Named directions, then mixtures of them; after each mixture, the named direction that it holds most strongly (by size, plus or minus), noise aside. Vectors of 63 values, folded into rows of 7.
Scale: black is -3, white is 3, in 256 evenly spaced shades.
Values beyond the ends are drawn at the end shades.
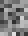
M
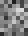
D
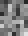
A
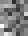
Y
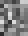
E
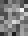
D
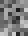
M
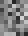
M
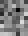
M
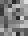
M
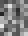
A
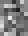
Y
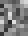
E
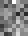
Y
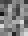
A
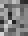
E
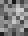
D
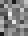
E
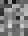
D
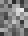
D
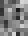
M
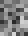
M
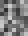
E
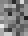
Y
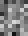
A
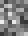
M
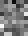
Y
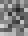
D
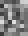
E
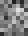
D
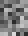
M
